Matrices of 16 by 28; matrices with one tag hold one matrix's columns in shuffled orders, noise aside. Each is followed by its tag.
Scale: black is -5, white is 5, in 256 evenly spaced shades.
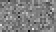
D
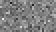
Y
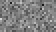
Y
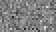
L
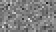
Y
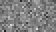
D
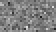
L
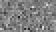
L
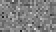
D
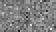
D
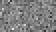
D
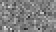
L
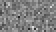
L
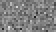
L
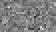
L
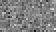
D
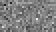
Y
